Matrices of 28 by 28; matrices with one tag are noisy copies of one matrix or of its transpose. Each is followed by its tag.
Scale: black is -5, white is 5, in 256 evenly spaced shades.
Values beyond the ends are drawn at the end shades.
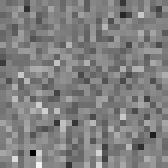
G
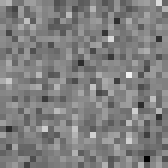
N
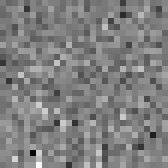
G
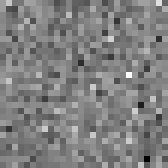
N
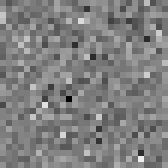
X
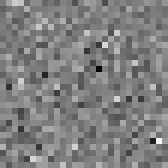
X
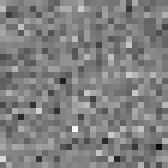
N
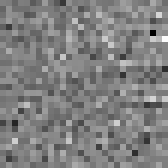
G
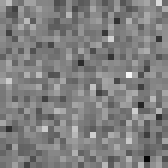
N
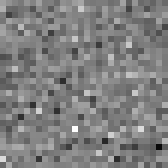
N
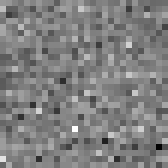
N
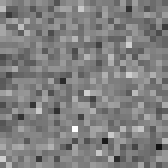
N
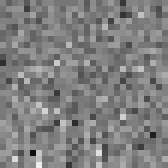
G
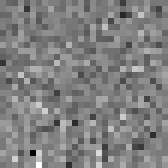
G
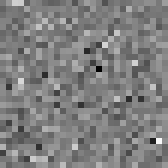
X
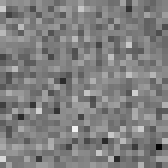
N
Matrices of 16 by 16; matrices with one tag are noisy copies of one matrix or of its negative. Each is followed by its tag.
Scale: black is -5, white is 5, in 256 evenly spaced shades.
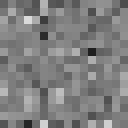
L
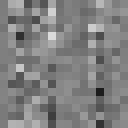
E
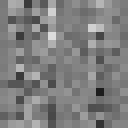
E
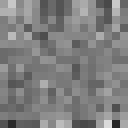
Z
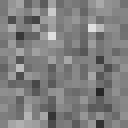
E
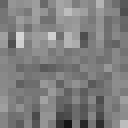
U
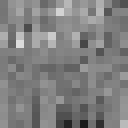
U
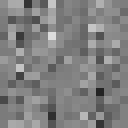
E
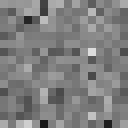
L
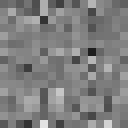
L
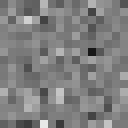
L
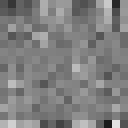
Z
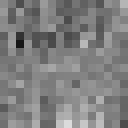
U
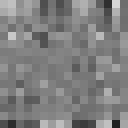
Z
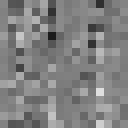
E
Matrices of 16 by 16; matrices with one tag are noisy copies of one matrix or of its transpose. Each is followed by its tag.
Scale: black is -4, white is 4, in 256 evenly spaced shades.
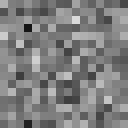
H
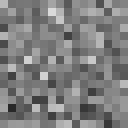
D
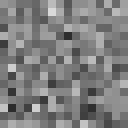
D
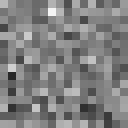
D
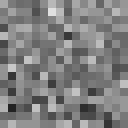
D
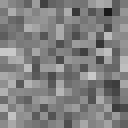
D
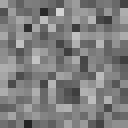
H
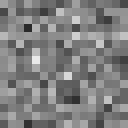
H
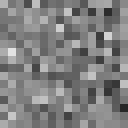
D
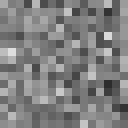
D
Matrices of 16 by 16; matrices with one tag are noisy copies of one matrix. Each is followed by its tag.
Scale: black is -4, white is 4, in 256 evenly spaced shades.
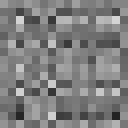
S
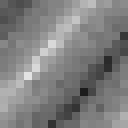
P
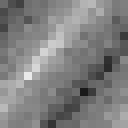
P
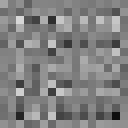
S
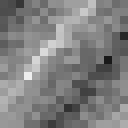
P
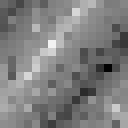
P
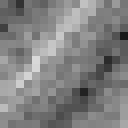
P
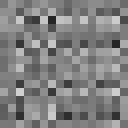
S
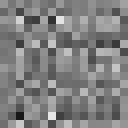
S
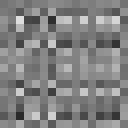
S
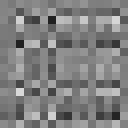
S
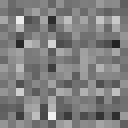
S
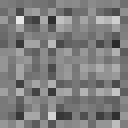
S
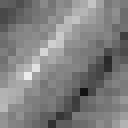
P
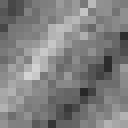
P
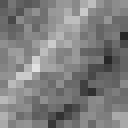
P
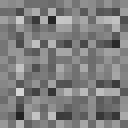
S
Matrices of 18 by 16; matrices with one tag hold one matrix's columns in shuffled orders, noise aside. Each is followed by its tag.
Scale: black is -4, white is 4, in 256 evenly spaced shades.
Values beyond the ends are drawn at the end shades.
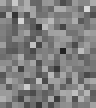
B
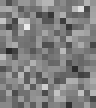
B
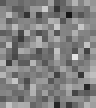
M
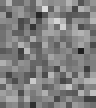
B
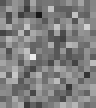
M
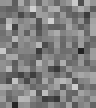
B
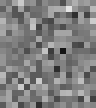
B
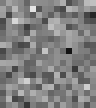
B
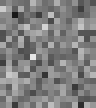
M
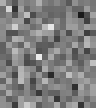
M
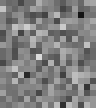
M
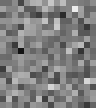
B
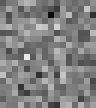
M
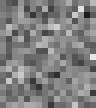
M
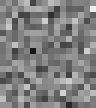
B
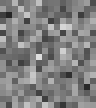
M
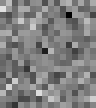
B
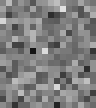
B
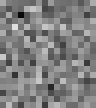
M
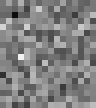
M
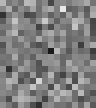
B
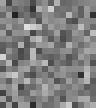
M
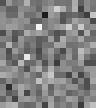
M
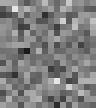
B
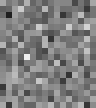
M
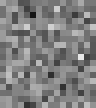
M
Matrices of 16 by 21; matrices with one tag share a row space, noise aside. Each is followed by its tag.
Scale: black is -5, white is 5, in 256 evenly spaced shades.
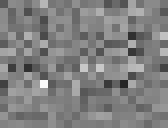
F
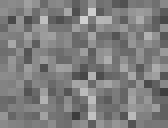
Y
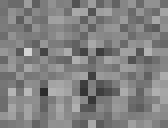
Y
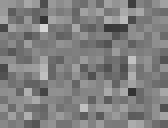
F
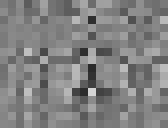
Y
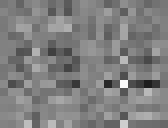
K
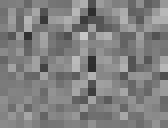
Y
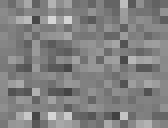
K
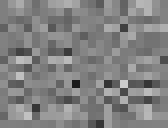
K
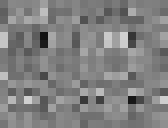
F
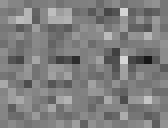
K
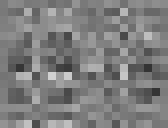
K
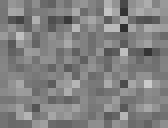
K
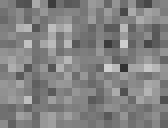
K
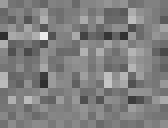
F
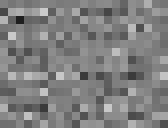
F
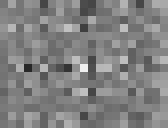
Y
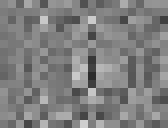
Y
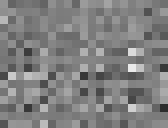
F
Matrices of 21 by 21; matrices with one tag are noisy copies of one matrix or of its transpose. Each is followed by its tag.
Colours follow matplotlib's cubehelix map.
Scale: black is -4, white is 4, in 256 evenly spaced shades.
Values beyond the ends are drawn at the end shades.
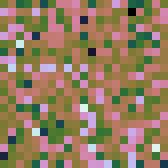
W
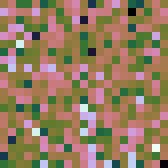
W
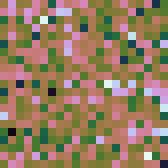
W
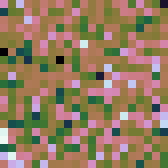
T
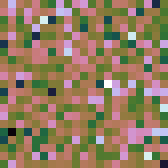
W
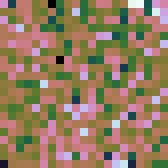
T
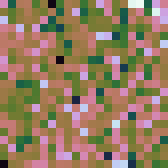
T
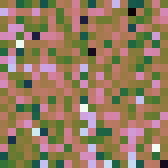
W
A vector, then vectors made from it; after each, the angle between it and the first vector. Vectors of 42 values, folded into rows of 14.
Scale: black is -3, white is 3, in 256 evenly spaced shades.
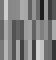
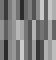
nearly opposite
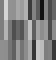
nearly parallel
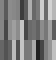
nearly opposite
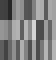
partly opposed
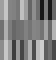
nearly parallel
